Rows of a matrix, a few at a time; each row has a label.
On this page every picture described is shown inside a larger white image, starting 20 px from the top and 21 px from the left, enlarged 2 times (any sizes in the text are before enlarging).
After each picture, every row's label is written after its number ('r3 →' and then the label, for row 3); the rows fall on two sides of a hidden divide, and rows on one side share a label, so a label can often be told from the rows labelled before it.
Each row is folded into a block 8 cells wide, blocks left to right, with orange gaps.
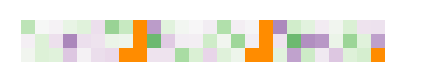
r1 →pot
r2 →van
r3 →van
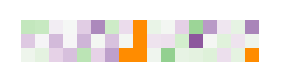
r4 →pot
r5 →pot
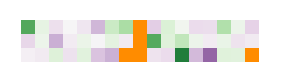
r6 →pot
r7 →van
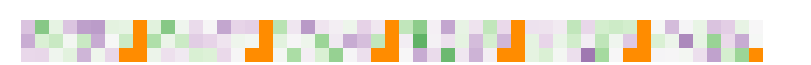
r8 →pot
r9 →pot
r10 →pot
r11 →pot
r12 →van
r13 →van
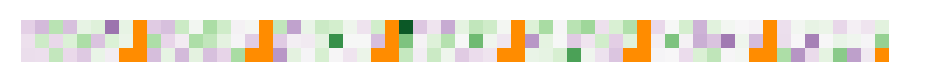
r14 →van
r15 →van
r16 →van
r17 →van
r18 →pot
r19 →pot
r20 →pot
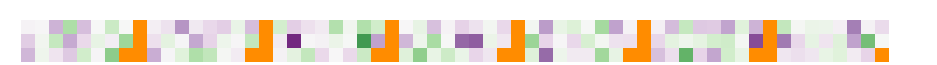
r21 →pot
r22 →pot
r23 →van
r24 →pot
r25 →van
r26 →van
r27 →pot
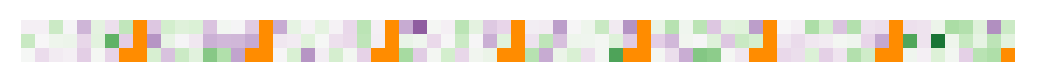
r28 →van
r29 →pot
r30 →pot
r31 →van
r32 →van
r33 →pot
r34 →van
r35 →van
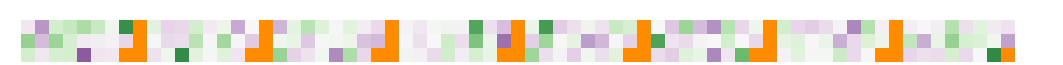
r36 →van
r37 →van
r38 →van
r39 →van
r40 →pot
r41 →van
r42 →pot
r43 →van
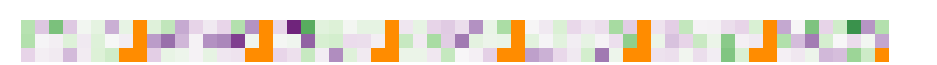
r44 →van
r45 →pot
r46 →van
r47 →pot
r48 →pot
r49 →van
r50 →van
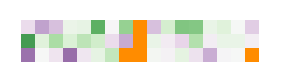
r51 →van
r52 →van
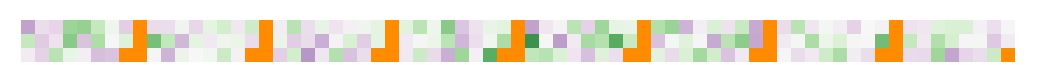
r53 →van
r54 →van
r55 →pot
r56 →pot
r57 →van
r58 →pot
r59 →pot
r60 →van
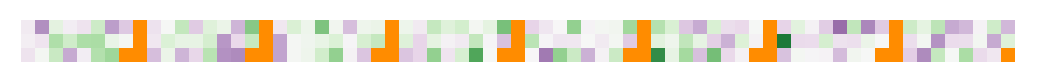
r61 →van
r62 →pot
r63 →pot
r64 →van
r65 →van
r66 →pot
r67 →van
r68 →pot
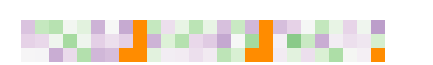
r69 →pot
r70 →pot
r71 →pot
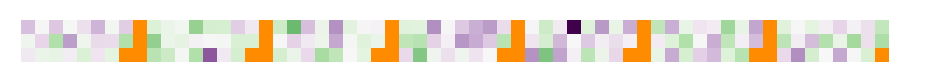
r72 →pot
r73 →van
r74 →pot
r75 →pot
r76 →pot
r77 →van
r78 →van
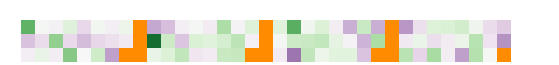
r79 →pot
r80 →van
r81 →pot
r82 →van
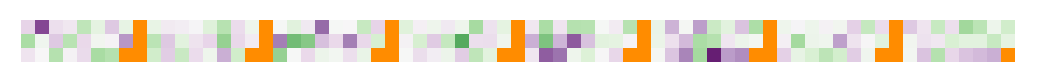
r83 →van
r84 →van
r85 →pot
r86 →van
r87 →pot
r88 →van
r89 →pot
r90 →van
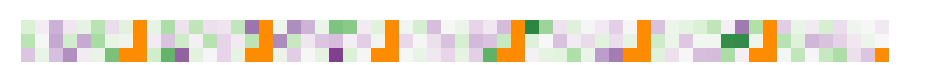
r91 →van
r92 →pot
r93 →van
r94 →pot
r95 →pot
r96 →van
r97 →pot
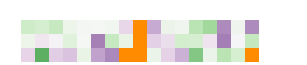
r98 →pot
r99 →pot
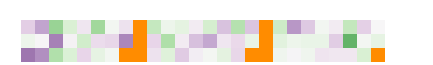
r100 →van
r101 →pot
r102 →van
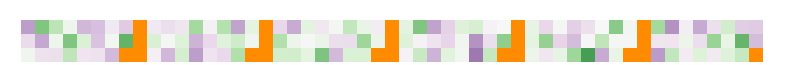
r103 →pot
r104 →van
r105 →van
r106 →pot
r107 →pot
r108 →van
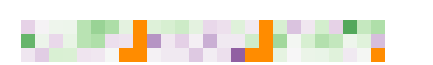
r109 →van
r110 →pot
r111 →van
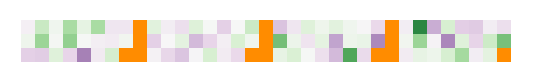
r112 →van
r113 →pot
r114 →van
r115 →pot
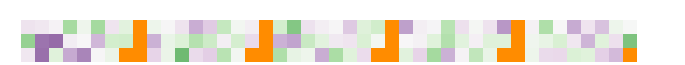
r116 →van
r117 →van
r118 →pot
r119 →van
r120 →pot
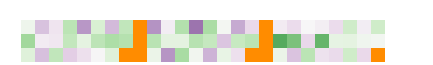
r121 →van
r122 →van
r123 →van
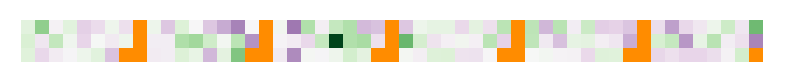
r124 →pot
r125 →van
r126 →van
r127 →van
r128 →van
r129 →van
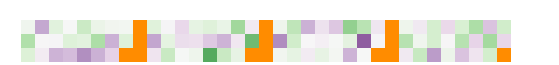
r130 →van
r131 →pot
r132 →pot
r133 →van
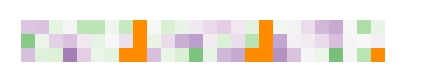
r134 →van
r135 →pot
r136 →pot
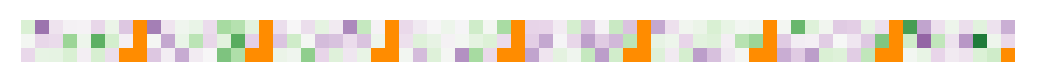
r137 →van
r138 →van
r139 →pot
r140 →van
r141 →pot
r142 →van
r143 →pot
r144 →van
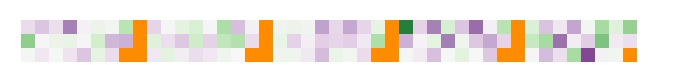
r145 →van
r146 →van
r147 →pot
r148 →pot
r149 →van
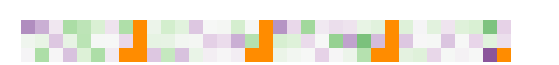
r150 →van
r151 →pot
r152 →van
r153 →pot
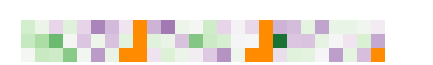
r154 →pot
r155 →van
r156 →van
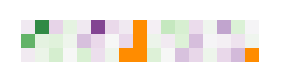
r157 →pot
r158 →pot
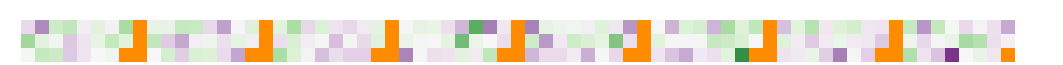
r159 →van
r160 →pot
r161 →pot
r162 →van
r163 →van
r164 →van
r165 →van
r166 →van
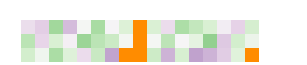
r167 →van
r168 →van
